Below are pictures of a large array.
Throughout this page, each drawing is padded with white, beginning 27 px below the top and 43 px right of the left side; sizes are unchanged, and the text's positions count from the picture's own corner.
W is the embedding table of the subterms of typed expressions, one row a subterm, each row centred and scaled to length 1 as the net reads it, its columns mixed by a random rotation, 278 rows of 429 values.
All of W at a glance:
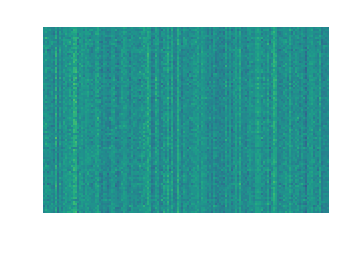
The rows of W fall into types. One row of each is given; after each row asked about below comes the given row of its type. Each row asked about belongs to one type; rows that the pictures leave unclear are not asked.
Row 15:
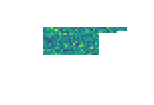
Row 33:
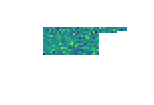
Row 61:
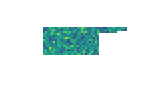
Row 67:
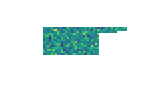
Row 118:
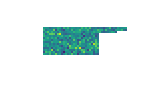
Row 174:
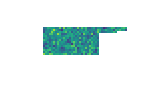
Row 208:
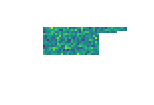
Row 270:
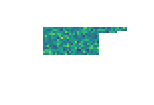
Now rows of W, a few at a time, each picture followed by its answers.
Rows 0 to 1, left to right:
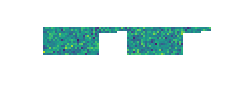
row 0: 208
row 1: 61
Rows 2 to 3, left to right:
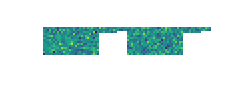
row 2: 33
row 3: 61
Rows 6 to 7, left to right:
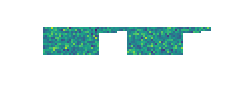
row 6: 208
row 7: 270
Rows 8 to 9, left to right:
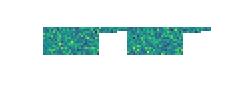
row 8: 33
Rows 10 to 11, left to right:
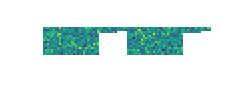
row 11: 270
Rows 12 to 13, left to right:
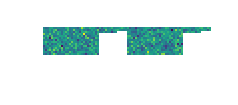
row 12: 67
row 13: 61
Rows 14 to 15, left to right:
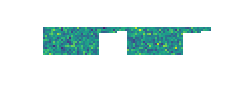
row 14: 174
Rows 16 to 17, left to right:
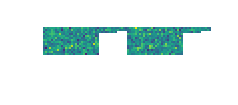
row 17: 208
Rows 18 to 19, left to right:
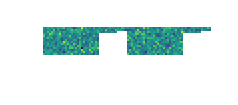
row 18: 118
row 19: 61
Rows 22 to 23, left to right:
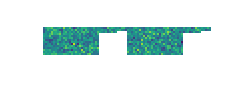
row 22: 15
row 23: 270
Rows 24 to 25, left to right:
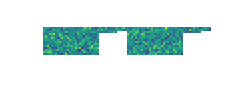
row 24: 270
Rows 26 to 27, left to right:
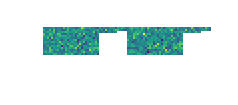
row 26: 118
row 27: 15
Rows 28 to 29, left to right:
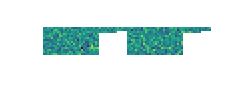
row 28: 15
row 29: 33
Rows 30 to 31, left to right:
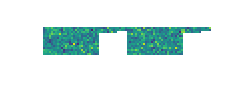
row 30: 15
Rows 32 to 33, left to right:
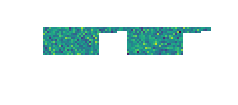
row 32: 61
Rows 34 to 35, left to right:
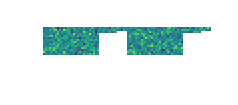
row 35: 270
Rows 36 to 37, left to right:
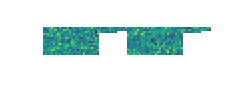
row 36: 33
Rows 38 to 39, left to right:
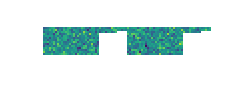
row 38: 174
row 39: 67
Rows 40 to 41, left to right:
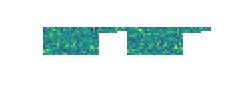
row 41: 15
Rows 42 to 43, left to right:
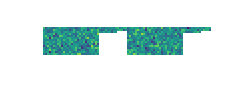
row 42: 61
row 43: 174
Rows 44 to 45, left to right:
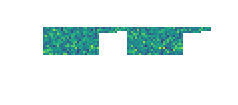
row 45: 118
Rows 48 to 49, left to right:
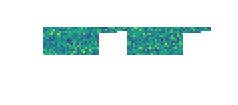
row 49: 15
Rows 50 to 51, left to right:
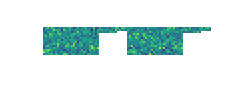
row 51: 270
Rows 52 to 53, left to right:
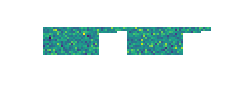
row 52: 67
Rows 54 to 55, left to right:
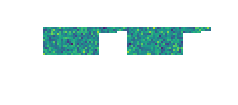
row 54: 61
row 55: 174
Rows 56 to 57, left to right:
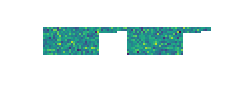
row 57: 33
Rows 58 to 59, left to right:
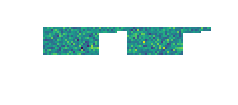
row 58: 15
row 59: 118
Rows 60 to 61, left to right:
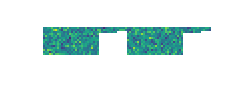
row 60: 174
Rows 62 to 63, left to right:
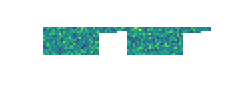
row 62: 61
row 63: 15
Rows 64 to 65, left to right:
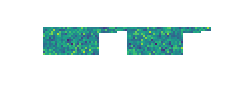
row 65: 270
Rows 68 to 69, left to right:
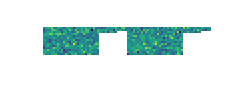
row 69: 33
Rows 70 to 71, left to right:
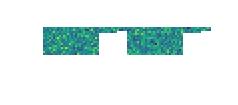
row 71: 61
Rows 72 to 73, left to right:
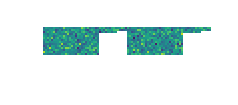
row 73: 61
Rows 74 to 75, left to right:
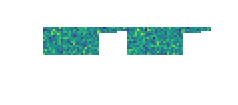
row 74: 61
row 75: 174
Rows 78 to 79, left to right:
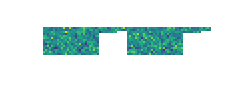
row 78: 270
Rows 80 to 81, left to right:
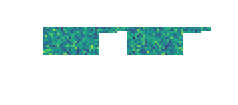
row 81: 61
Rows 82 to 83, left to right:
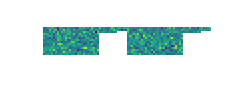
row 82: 33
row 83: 270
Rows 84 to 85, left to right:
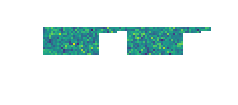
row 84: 15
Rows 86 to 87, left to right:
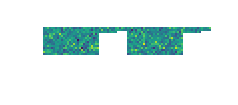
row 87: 33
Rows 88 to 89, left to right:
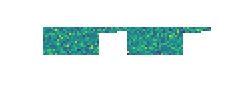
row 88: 270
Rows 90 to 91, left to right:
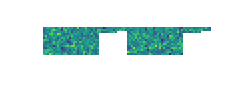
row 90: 174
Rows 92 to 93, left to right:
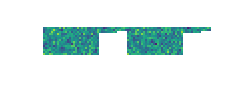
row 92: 174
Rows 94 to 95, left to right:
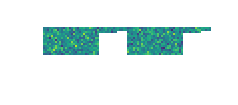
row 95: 174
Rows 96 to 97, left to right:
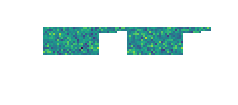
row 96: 270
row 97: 270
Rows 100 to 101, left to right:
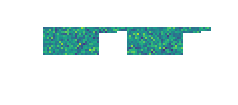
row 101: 270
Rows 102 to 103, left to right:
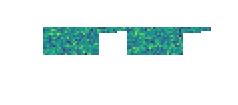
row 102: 67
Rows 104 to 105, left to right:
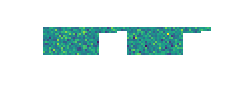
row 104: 270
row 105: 67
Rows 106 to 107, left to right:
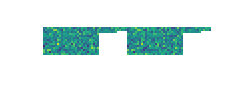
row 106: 174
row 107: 174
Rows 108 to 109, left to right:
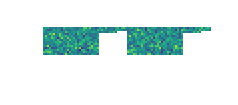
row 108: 270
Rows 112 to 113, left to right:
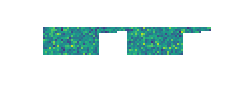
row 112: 174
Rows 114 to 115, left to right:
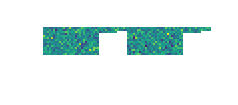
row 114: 118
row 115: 67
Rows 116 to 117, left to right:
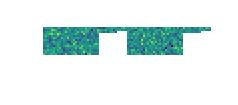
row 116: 67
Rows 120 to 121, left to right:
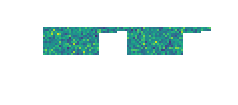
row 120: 118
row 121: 33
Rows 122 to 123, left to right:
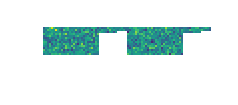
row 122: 15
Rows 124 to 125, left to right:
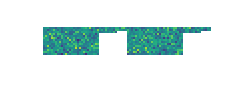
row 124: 67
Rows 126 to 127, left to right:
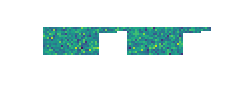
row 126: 118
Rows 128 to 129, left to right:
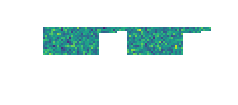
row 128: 174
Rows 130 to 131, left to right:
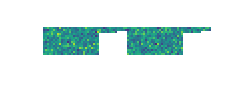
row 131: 61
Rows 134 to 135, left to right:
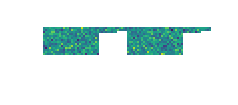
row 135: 61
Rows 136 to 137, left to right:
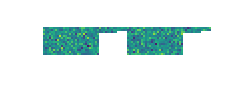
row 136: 270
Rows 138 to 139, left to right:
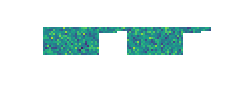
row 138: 270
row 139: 61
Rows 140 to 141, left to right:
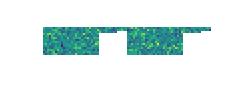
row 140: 67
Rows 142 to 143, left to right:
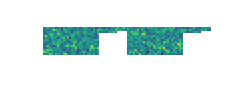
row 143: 118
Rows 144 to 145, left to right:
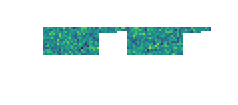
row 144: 270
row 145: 15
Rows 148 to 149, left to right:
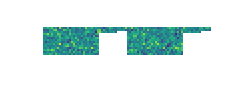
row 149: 33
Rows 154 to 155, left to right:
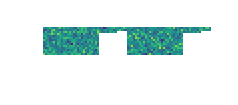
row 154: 61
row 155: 67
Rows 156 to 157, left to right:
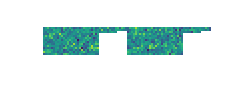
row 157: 208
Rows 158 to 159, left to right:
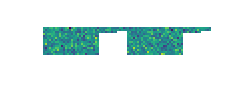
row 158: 208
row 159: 61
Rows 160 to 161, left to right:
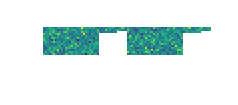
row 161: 270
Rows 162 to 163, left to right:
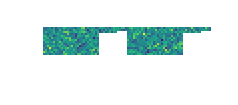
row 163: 15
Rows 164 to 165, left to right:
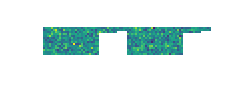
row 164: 15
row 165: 208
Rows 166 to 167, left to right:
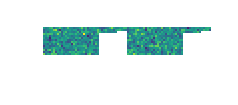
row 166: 67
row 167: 174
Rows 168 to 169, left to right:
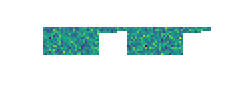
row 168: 61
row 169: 208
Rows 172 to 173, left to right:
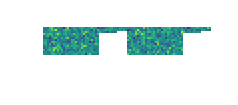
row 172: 67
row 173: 61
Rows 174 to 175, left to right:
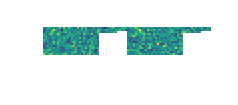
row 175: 15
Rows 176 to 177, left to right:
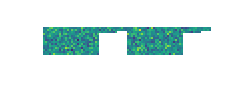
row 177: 67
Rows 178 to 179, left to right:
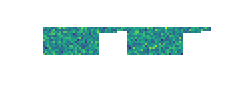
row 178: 61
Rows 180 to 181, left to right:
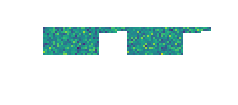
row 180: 174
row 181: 208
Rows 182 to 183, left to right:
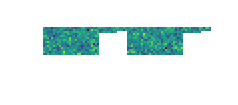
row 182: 61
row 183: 270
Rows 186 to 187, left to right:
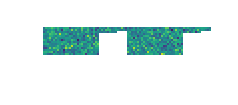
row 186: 208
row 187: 61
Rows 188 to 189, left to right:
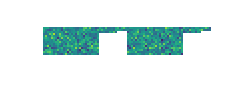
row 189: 208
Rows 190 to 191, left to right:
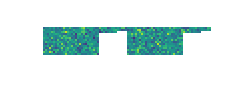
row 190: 270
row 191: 67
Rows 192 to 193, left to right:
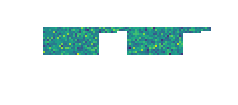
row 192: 208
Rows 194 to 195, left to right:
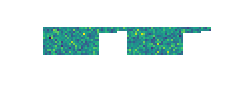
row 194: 67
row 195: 118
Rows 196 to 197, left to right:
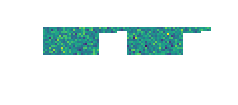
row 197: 67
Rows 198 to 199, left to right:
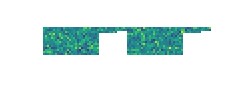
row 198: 270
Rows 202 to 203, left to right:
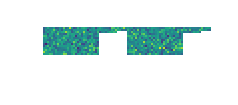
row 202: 174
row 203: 118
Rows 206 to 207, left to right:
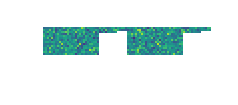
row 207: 67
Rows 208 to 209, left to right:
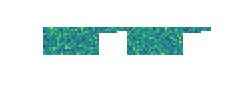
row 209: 61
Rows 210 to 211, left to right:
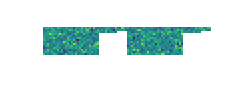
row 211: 61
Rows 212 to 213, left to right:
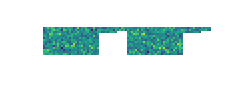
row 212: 174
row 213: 118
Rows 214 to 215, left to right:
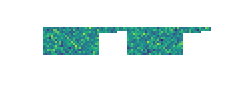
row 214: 67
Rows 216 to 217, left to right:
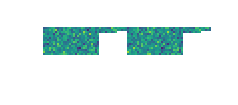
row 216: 174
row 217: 174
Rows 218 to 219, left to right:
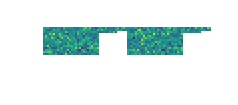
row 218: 270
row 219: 270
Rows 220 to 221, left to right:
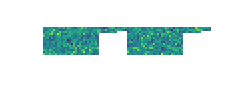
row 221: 208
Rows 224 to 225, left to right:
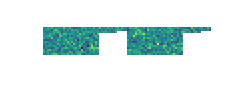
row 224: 15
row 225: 15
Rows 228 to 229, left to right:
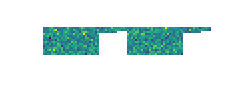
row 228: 67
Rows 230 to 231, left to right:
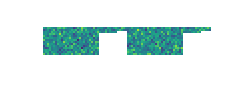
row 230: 61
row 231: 174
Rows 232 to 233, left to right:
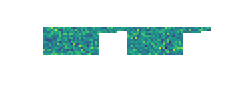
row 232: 15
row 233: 118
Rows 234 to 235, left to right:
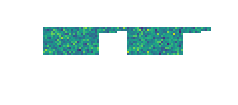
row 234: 270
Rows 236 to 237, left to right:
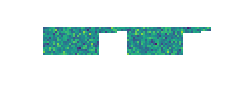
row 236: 174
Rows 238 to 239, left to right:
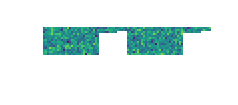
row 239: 61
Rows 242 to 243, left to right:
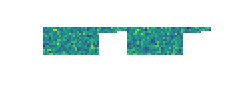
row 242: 174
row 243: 174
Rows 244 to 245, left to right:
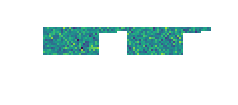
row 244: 15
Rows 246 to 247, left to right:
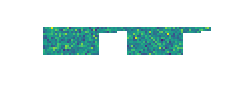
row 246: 208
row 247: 67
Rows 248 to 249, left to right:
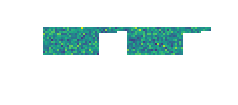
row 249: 15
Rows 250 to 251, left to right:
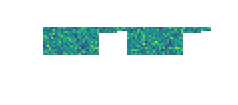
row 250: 61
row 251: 33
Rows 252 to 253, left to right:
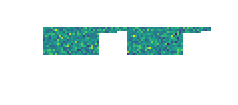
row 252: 270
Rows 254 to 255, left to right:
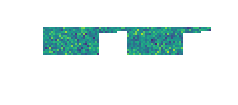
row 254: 270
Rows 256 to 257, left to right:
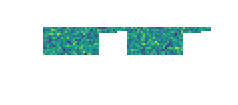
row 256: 67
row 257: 33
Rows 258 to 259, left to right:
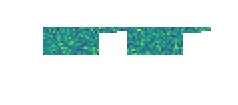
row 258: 33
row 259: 174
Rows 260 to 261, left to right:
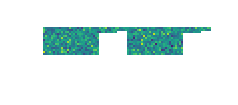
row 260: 270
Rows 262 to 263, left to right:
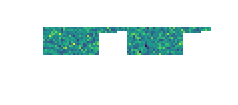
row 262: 15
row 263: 67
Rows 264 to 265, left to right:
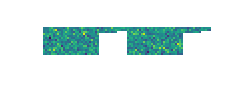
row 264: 67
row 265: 118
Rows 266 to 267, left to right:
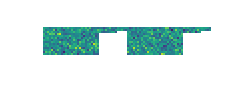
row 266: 118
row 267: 61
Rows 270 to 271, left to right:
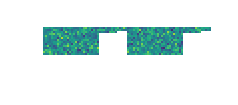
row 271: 174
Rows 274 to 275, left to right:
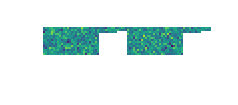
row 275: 270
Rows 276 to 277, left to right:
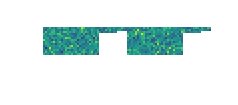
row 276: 61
